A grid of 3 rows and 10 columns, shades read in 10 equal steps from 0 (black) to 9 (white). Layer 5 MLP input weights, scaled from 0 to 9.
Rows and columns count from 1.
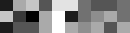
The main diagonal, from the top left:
1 2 3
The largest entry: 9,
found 2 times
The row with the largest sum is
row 3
